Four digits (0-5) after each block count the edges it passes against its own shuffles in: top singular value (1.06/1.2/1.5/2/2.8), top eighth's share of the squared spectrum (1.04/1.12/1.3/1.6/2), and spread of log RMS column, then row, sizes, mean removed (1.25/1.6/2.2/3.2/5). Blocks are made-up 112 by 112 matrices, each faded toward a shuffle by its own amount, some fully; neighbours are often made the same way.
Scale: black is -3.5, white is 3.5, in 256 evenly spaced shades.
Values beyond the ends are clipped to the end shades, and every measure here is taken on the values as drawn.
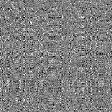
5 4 3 2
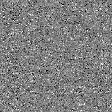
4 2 1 1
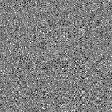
4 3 2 2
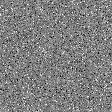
1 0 0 0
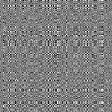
5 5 4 4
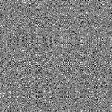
4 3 2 2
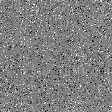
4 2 1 0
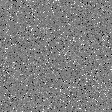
0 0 0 0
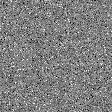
0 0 0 0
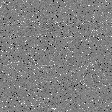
3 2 0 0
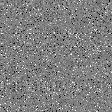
3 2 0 1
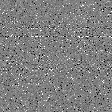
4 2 0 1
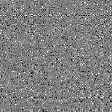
4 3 1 2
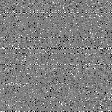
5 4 2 3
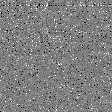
3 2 0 1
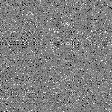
4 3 1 2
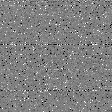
4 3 0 1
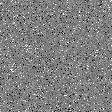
2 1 0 0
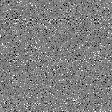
4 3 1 2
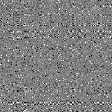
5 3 2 2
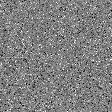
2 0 0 0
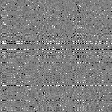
5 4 2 3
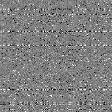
5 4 2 3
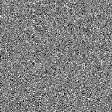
4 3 2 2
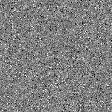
3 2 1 1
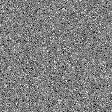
3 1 0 0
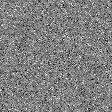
2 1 0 0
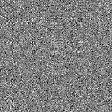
4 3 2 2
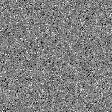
3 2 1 0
